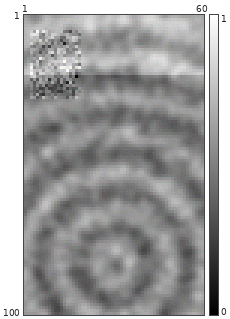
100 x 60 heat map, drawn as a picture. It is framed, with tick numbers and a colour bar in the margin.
The top left is the roughest part. The top right is the ninth with the highest average. Rings spread out from the bottom middle. An odd patch, rougher than its surroundings, sits in the top left. A horizontal seam about 20% of the way down splits the table, and the top part is higher.
